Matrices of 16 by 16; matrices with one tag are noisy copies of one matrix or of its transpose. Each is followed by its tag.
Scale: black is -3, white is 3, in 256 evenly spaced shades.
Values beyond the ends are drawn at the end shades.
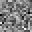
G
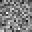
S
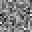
G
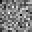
S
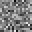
G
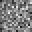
S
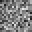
S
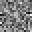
G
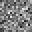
S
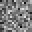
S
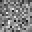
S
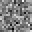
G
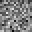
S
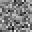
G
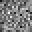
S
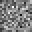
S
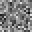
G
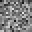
S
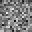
S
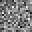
S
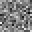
G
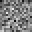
S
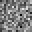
S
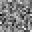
G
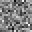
G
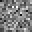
S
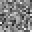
G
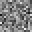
G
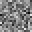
G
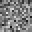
S
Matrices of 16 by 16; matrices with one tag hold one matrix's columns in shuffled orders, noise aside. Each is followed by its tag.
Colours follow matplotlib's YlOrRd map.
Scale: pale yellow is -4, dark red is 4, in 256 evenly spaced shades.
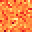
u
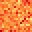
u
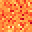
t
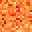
t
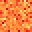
u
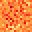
t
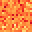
t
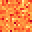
u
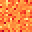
u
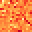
u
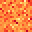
u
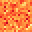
t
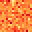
u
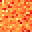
u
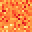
t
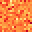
u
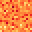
t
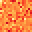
u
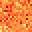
t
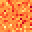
t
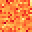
u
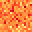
t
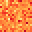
u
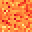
t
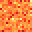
u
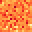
t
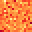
u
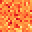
t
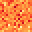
t
